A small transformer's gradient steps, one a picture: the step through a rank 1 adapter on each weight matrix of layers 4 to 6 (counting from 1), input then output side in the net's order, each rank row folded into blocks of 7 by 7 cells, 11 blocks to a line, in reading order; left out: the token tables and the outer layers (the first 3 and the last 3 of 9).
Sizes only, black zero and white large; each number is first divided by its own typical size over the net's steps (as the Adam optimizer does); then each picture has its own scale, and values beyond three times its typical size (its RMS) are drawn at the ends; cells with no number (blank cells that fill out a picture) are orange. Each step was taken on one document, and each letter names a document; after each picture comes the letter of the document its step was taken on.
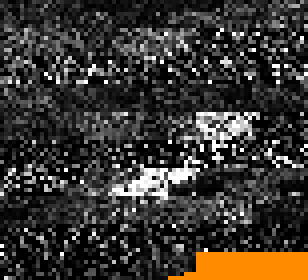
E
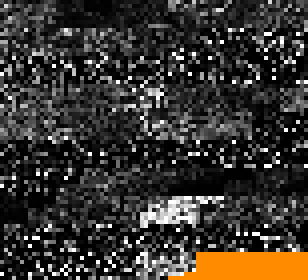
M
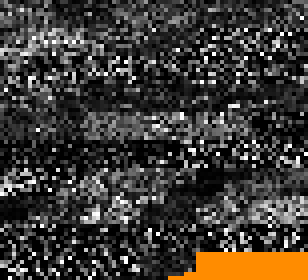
E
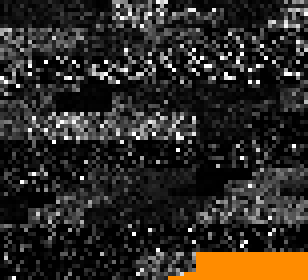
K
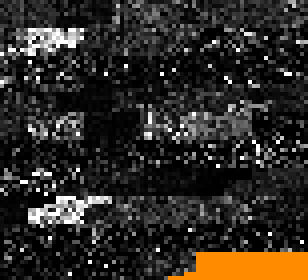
K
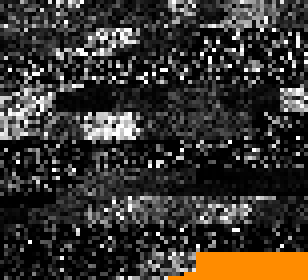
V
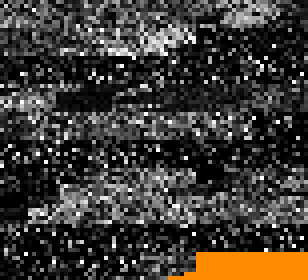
V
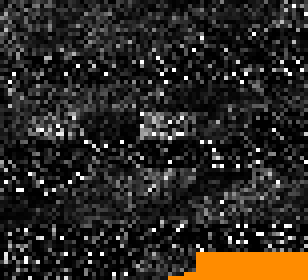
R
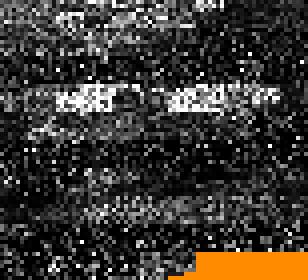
V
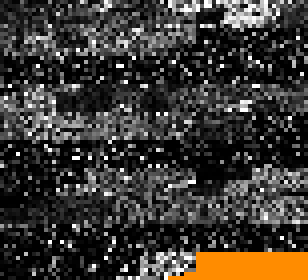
V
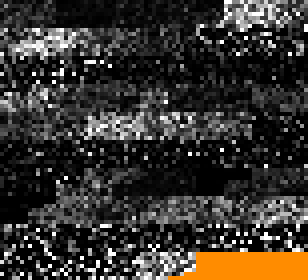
M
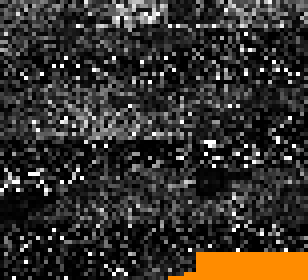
R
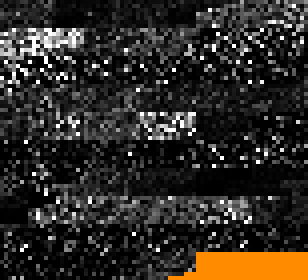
K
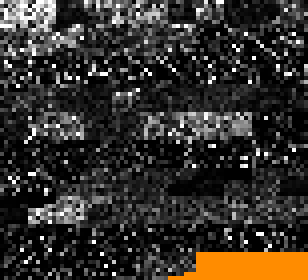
K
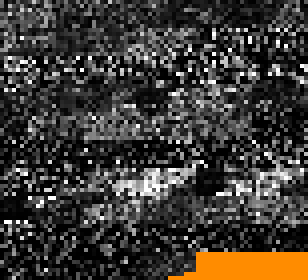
E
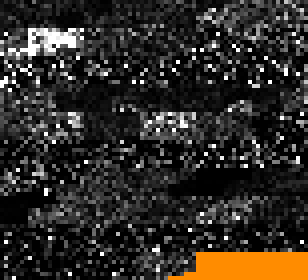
K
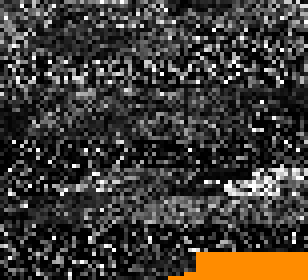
E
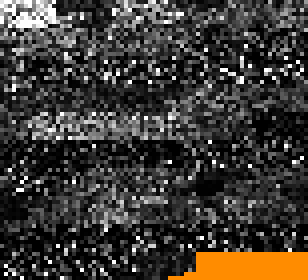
E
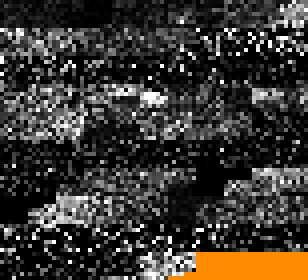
M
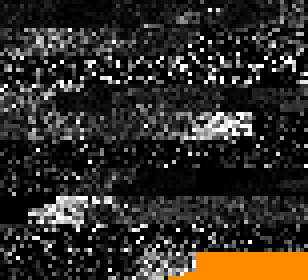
M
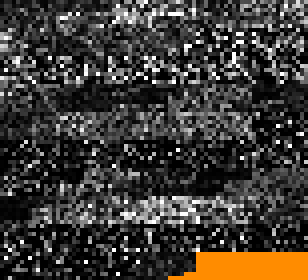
E
